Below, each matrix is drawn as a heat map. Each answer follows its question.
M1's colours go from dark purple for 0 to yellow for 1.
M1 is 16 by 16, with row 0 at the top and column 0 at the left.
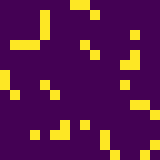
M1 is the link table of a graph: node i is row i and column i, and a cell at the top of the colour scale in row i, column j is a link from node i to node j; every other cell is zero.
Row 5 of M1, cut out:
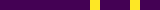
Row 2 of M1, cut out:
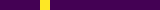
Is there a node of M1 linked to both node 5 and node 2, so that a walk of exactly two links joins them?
no
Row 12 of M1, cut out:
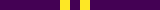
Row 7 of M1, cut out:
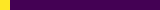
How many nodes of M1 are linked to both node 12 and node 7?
0
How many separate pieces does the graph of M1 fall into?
1
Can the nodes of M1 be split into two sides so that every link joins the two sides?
yes
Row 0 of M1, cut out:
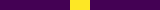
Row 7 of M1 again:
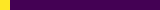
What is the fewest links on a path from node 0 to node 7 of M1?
1
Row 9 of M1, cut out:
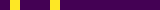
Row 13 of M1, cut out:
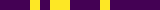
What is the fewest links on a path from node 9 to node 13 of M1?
2
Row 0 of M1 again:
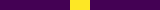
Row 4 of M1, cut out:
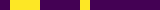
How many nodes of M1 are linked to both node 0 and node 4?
1
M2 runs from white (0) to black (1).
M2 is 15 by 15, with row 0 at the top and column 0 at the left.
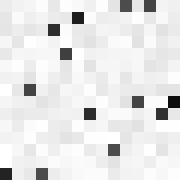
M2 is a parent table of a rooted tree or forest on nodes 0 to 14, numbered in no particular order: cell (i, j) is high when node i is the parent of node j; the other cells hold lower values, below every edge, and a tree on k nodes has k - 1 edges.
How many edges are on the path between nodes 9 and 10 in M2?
3
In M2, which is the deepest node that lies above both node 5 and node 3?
14
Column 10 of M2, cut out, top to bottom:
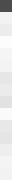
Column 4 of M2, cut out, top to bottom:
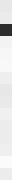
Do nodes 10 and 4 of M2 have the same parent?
no
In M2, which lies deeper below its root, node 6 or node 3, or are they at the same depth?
node 3
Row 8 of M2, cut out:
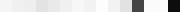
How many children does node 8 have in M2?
2
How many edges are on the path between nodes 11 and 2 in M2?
7
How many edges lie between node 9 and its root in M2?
4
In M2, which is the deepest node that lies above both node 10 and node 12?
0
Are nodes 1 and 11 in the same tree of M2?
no
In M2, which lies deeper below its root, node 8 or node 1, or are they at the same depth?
the same depth
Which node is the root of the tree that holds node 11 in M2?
8
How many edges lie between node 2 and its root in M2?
6
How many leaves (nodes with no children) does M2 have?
6
